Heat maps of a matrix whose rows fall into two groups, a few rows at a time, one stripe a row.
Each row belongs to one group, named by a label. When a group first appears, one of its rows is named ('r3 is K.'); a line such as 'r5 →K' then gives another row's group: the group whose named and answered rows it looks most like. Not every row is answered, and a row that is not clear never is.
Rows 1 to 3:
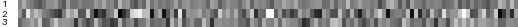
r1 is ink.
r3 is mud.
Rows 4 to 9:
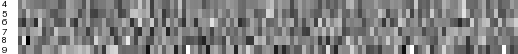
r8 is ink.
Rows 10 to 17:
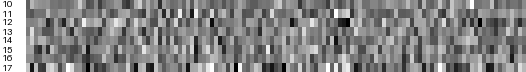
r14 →mud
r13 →ink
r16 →mud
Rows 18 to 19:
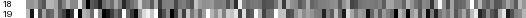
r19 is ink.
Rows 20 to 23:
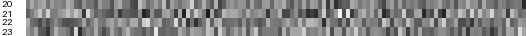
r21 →mud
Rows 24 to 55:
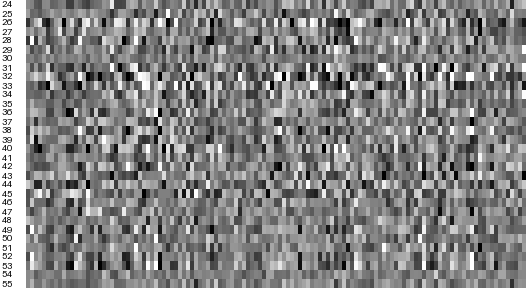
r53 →ink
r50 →ink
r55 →mud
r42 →ink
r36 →ink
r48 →mud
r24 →mud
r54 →mud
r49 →ink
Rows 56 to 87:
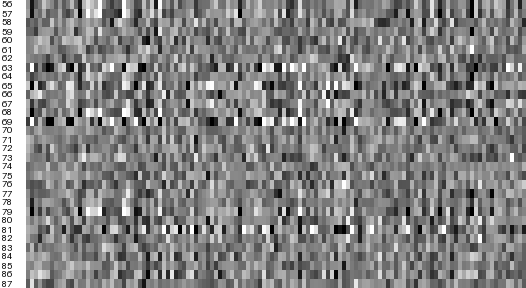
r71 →mud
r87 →ink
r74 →mud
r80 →mud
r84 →mud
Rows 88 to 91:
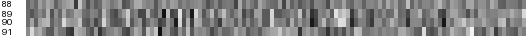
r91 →ink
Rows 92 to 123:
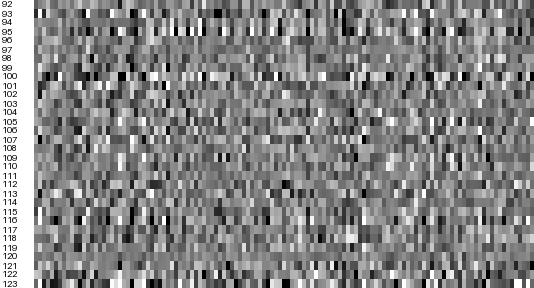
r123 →ink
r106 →ink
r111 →ink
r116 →ink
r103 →ink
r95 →mud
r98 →mud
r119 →ink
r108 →ink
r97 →ink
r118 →mud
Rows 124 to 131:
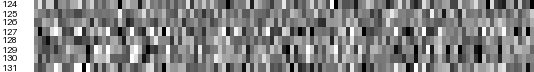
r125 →mud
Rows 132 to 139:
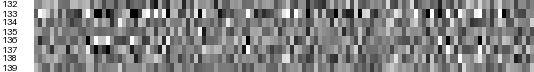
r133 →ink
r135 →mud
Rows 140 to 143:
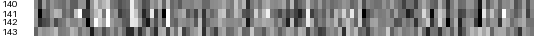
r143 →mud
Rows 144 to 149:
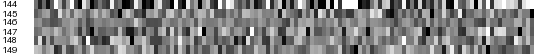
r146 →ink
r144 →mud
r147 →mud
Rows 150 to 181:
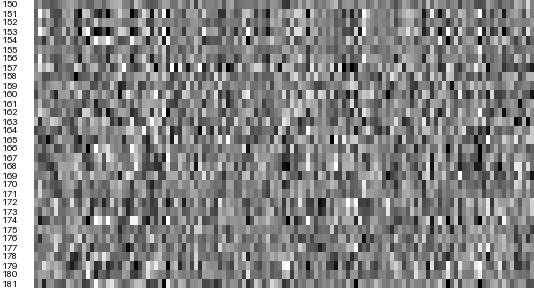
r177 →mud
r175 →mud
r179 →ink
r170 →ink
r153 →ink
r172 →mud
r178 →ink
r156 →ink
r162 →ink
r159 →mud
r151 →ink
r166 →ink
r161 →mud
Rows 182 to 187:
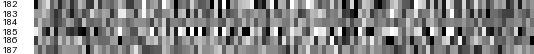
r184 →ink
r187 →ink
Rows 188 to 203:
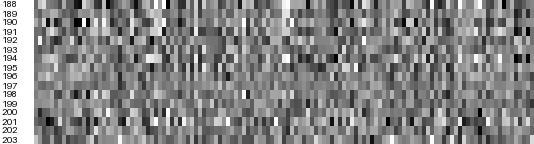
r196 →mud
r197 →mud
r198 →ink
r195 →mud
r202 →ink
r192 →ink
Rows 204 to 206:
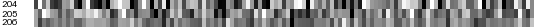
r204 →ink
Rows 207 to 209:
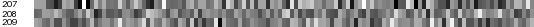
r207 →ink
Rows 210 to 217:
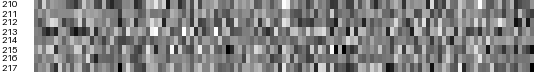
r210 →ink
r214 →mud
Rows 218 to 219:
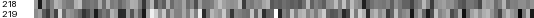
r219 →mud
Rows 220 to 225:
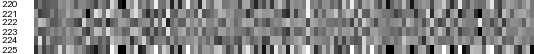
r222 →ink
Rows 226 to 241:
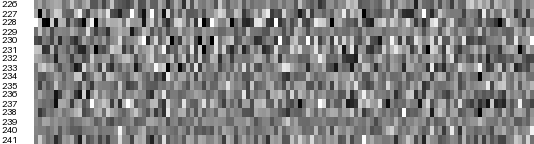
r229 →ink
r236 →ink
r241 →ink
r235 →mud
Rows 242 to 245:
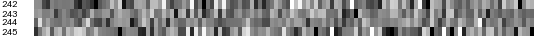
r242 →mud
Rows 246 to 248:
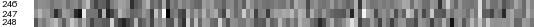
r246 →ink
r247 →ink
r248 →mud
